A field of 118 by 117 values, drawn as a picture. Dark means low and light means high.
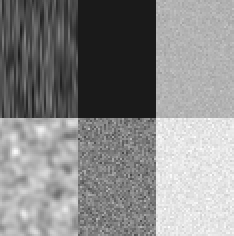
The table splits into 2 rows of 3 panels. Panel 1,1: low, streaked downward. Panel 1,2: very low, flat. Panel 1,3: high, fine-grained, faint in contrast. Panel 2,1: high, blotchy. Panel 2,2: middling, fine-grained. Panel 2,3: very high, fine-grained, faint in contrast.
